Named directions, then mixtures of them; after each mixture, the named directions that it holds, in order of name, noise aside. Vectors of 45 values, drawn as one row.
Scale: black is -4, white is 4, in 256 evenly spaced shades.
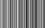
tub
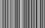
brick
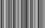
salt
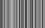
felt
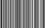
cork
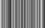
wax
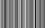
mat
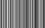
cork, tub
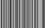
cork, wax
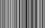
brick, felt, tub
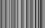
mat, salt, wax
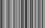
felt, salt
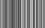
felt, mat, salt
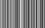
brick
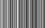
tub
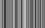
mat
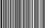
cork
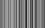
felt, tub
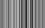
felt, salt, tub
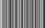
mat, tub, wax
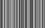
felt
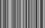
brick, wax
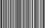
cork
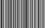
cork, salt
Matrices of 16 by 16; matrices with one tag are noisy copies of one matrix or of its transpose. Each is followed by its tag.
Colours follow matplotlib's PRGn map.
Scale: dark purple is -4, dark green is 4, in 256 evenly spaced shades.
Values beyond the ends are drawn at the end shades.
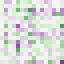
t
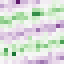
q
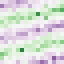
q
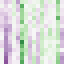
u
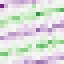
q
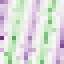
q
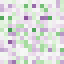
t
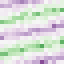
q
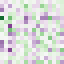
t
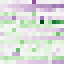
u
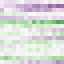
u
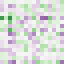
t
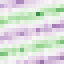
q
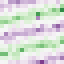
q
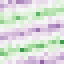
q
